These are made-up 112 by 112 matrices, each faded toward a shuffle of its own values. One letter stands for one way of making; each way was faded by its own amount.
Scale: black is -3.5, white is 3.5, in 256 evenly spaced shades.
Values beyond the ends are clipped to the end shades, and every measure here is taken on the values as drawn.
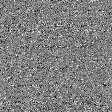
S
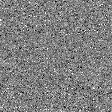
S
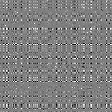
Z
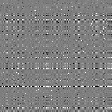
Z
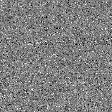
S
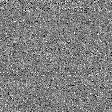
S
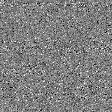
S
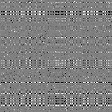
Z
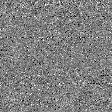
S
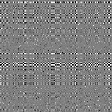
Z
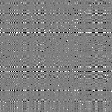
Z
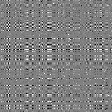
Z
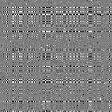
Z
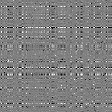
Z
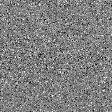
S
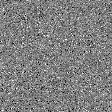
S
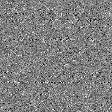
S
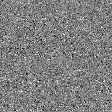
S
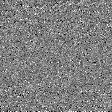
S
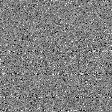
S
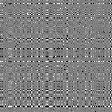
Z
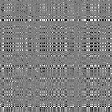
Z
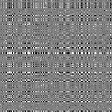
Z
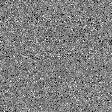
S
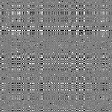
Z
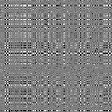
Z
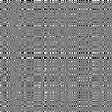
Z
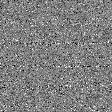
S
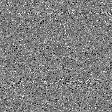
S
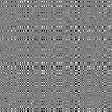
Z
